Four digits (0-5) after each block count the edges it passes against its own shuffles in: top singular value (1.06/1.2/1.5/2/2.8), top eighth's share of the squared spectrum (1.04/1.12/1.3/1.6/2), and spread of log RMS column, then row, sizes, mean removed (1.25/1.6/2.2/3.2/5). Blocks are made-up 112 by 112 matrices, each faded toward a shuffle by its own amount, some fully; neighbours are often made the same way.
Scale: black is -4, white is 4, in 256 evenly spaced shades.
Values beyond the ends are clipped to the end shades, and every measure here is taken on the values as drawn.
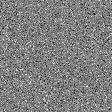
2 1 0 0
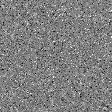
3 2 0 0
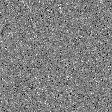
2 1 0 0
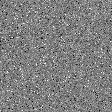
1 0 0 0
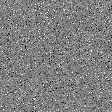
0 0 0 0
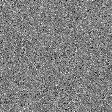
0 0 0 0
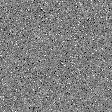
0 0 0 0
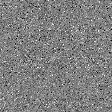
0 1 0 2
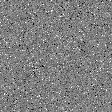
0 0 0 0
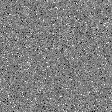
0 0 0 0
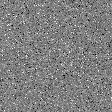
0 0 0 0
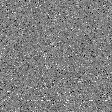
1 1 0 1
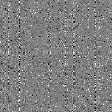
4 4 3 1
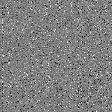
3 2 1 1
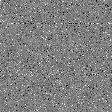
2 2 0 2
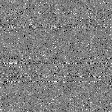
4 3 1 3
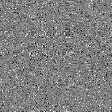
4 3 1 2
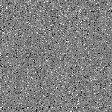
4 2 0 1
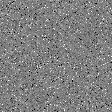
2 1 0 0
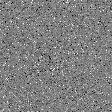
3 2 0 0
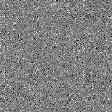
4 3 1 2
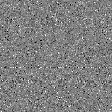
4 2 1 1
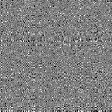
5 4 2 3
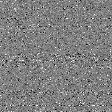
2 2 0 3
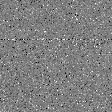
2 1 0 1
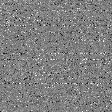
2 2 0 2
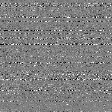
3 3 0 4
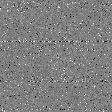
3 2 0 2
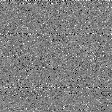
2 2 0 3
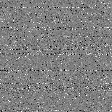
2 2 0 3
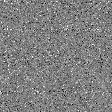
0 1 0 2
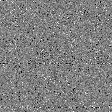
1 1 0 1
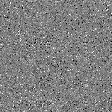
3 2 0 1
